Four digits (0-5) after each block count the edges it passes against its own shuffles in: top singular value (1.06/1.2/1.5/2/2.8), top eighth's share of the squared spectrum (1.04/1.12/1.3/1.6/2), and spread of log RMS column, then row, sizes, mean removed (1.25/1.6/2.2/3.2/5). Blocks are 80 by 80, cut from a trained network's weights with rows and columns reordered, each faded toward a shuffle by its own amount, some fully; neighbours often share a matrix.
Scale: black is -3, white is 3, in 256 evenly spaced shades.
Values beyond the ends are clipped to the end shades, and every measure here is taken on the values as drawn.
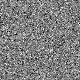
0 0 0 0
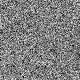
1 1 0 0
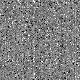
2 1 0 1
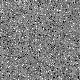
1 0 0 0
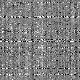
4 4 0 4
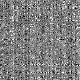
3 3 0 3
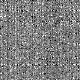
3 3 0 3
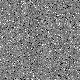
0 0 0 0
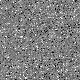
1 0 0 0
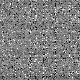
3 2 2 0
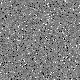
0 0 0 0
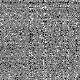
3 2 3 0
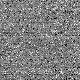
2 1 1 0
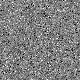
0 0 0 0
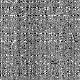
4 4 0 3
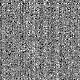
3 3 0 2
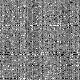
3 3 0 3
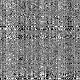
4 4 0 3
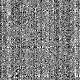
4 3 1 3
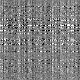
4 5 1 4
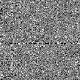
3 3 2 2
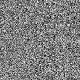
3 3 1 0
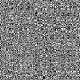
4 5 2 3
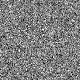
2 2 0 0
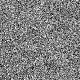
2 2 0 0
